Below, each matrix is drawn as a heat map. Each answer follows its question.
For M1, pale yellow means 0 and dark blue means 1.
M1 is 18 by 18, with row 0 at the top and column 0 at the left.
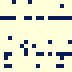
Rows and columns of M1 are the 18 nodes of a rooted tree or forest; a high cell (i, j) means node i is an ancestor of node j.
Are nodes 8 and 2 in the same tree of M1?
no
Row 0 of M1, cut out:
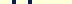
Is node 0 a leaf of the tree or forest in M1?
no
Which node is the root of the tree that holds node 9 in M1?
4
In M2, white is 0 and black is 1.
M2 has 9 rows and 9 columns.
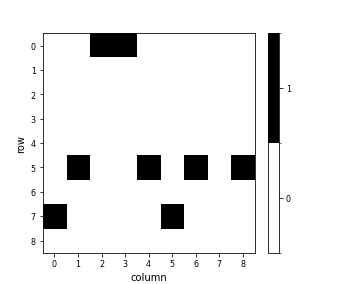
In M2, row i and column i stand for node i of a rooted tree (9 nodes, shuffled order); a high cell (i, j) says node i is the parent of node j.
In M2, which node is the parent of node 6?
5
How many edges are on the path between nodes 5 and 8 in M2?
1
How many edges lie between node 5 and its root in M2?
1
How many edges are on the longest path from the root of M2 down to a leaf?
2
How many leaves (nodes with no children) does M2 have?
6
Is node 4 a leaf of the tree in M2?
yes
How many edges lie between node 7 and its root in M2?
0
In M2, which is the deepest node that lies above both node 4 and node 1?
5
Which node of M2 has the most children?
5
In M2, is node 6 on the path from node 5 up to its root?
no
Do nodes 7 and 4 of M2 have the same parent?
no
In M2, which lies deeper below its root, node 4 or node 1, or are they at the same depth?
the same depth
